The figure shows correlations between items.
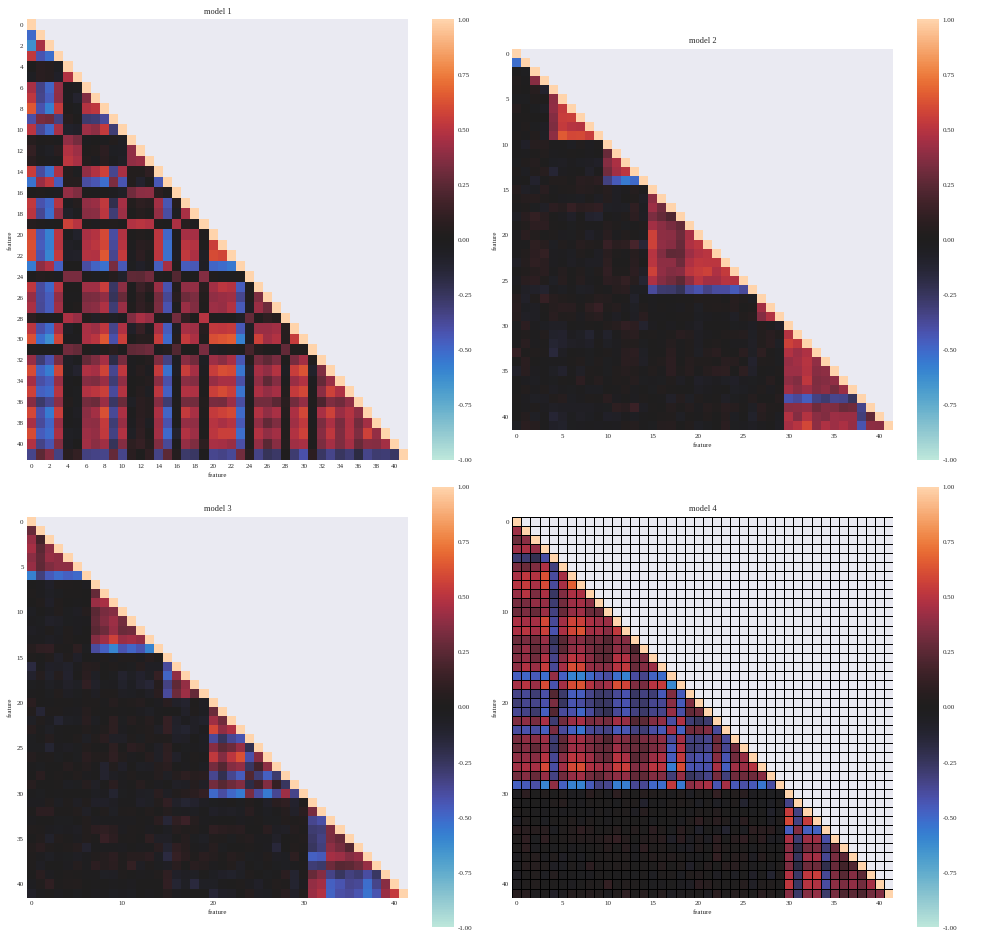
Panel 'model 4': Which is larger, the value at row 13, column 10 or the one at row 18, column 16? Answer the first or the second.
the second
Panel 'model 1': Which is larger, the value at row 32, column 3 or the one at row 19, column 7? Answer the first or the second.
the first
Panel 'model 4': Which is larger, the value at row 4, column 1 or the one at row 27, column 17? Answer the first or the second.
the first
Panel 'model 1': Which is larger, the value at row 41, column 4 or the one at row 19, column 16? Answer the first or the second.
the second
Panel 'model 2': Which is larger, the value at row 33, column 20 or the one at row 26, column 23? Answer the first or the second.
the first
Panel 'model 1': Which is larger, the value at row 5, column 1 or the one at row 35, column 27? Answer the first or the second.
the second
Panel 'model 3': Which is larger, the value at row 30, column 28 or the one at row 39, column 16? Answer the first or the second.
the first
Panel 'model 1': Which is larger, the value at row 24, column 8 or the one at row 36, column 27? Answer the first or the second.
the second
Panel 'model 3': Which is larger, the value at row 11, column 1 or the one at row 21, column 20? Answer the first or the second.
the second
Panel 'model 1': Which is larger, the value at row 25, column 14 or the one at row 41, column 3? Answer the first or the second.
the first
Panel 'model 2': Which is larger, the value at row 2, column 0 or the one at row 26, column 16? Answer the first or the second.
the first
